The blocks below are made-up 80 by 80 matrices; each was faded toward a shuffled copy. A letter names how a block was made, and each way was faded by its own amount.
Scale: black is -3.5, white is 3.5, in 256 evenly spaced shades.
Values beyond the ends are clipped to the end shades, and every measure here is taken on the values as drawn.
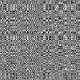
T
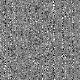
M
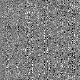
M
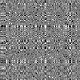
T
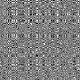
T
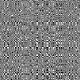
T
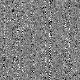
M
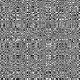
T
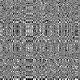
T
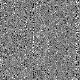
M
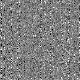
M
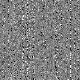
M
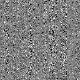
M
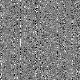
M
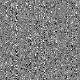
M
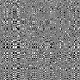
T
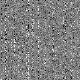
M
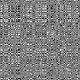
T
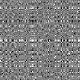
T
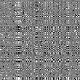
T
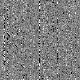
M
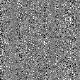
M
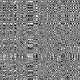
T
